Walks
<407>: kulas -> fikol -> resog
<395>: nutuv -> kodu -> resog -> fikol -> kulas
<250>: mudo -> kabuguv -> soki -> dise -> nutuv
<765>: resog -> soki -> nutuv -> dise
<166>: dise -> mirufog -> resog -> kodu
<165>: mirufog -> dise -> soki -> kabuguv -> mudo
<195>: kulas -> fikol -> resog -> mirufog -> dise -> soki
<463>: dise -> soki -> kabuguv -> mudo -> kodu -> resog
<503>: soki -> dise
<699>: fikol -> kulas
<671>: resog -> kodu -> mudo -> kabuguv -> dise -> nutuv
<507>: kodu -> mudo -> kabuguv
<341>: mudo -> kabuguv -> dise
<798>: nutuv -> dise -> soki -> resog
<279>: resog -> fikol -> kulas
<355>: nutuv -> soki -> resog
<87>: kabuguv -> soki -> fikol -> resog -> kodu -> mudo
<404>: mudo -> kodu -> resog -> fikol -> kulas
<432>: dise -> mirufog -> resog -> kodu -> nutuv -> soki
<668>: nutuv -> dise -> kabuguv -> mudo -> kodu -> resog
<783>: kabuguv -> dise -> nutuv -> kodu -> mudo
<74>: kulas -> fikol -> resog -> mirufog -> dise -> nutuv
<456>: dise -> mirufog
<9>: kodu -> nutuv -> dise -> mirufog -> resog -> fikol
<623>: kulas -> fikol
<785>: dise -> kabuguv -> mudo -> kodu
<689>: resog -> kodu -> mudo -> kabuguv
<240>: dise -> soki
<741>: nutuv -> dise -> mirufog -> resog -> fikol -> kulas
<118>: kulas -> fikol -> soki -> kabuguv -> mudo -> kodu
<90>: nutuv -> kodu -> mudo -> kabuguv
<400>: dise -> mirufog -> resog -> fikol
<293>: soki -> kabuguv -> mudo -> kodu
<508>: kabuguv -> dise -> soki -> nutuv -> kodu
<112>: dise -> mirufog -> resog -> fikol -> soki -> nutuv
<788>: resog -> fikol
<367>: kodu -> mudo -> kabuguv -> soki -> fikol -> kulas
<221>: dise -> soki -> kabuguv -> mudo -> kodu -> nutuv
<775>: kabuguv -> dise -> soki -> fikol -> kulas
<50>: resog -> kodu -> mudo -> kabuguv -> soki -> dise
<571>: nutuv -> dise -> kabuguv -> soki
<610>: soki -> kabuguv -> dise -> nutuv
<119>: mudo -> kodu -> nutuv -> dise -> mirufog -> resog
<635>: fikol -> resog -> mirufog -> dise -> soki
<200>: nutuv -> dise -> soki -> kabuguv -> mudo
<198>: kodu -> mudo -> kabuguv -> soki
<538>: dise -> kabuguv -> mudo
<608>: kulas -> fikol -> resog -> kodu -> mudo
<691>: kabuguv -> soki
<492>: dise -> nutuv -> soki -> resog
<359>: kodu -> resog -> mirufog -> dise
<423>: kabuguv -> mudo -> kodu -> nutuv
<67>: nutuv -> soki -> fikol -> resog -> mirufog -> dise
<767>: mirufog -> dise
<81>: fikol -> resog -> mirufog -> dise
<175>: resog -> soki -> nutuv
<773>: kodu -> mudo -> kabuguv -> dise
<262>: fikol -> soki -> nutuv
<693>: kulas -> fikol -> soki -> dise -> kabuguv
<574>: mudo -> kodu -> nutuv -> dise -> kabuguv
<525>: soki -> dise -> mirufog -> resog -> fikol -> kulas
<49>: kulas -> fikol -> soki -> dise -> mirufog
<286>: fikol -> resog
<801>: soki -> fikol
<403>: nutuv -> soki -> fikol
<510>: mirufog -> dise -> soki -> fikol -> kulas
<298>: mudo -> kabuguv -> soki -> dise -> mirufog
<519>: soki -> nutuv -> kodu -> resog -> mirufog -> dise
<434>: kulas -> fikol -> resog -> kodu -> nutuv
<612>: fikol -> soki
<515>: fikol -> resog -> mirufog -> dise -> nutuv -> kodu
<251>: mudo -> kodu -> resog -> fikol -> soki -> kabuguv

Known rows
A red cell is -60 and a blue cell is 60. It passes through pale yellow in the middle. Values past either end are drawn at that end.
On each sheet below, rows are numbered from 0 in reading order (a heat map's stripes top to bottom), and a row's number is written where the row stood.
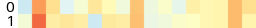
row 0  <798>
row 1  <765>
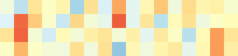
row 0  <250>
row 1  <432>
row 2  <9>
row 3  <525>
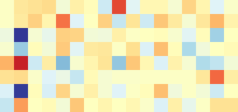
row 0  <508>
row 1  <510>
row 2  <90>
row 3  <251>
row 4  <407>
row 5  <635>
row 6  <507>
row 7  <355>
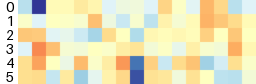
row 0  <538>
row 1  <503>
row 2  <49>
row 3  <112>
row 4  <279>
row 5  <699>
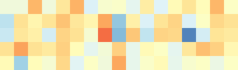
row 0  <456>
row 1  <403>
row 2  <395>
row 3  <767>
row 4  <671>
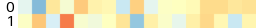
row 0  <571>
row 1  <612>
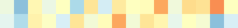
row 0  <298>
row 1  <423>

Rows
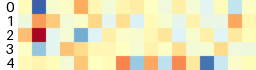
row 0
<689>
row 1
<400>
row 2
<74>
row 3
<691>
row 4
<404>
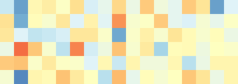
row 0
<785>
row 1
<574>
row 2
<801>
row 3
<166>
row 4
<286>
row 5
<200>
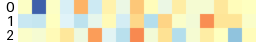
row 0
<50>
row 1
<610>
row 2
<668>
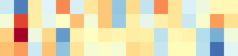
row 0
<367>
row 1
<741>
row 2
<434>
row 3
<608>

